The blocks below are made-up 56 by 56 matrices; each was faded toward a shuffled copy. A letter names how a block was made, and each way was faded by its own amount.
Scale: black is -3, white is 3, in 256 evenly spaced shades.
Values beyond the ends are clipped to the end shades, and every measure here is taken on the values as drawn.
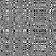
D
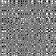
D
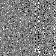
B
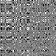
D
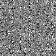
B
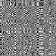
D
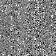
B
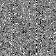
B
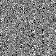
B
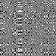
D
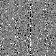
B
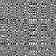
D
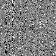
B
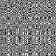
D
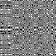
D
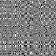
D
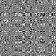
D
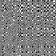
D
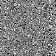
B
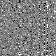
B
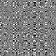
D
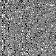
B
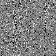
B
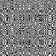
D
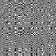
D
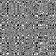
D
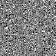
B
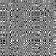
D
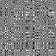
D
